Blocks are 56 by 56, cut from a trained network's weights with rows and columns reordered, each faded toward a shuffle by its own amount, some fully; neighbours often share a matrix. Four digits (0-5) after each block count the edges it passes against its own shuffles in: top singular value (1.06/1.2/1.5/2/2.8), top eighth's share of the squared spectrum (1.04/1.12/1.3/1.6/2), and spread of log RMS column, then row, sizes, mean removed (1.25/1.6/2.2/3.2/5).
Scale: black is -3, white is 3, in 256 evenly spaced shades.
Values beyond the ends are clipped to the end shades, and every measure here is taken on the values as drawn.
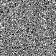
2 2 1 0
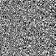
2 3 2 1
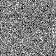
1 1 1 0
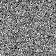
0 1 0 0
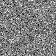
0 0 0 0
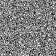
2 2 0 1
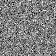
0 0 0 0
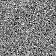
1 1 0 0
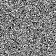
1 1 0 0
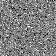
0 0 0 0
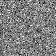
0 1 0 0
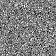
1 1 0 0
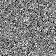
0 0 0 0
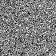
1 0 0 0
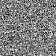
2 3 1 1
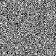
3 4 1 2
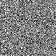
2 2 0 0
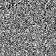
2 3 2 1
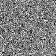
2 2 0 0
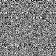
3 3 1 2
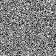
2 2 0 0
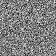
0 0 0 0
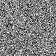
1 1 0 0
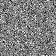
0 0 0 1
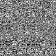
3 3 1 2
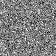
0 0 0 0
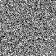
2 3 1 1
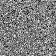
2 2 0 0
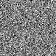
1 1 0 0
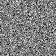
1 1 0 0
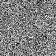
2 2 0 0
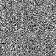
2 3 1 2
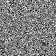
1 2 0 0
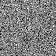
1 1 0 0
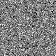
1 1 0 1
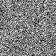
0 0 0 0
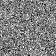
1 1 0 0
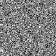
2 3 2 1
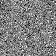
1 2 1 0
